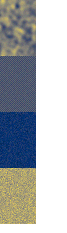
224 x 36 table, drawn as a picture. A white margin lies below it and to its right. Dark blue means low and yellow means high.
It is made of 4 by 1 panels. Panel 1,1: middling, blotchy, strong in contrast. Panel 2,1: low, checkered. Panel 3,1: very low, fine-grained, faint in contrast. Panel 4,1: high, fine-grained.
